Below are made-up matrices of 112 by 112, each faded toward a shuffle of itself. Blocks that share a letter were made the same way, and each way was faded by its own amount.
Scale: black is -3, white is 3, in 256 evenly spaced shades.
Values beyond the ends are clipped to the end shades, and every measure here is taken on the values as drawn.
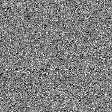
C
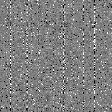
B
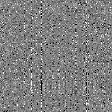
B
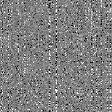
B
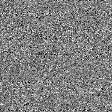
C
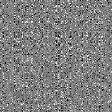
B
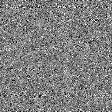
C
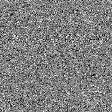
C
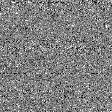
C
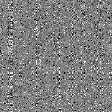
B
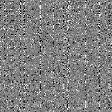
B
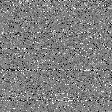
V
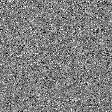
C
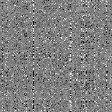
B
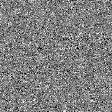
C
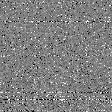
V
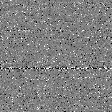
V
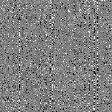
B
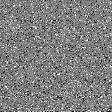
V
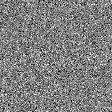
C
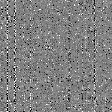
B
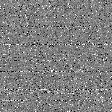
V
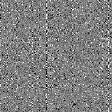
B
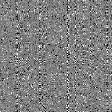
B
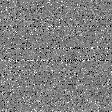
V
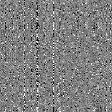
B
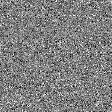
C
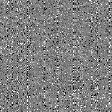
B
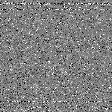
V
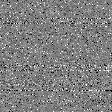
V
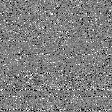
V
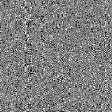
B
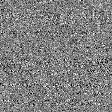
C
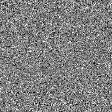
C
